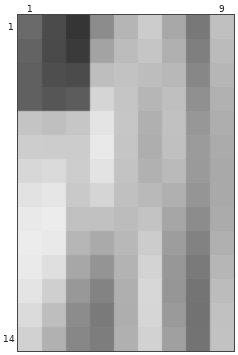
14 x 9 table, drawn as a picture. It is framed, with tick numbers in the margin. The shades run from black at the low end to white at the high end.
Odd patch: lower, in the top left. Mirror symmetry: none. Ninth with the lowest average: top left. Average level on the scale: 70%.
